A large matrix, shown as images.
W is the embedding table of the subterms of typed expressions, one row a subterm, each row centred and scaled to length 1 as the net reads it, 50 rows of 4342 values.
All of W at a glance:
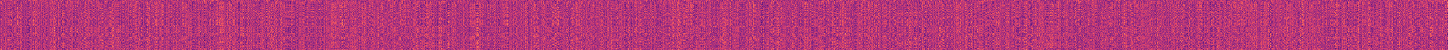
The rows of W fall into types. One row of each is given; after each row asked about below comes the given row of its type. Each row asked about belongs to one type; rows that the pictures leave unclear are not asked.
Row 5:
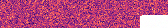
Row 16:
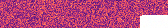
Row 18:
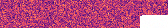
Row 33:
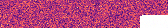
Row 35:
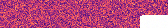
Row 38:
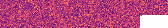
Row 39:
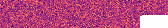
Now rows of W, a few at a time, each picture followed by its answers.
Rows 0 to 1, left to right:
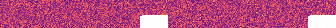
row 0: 33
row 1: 35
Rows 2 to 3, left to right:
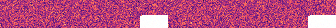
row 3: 35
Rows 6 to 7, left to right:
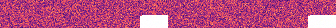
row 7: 16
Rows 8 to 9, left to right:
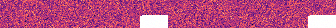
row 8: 39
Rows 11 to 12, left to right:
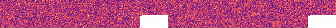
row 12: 38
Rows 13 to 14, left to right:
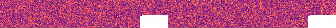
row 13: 18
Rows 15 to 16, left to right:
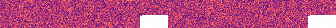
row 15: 38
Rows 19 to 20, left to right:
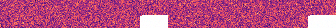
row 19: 35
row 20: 33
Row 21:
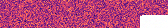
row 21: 38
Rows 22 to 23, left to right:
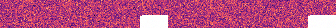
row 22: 18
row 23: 16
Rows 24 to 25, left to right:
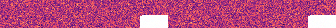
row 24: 33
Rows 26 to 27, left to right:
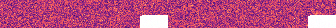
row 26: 16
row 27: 18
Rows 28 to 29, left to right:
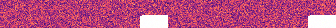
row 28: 35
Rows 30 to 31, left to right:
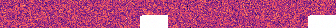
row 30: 18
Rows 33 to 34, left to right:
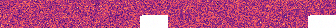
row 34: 18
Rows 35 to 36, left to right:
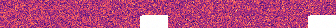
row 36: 16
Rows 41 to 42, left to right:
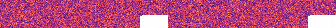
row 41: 38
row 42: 18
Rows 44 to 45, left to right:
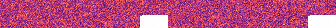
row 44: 38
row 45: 5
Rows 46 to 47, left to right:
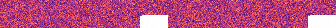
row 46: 35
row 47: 38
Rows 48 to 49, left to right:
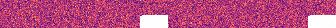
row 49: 35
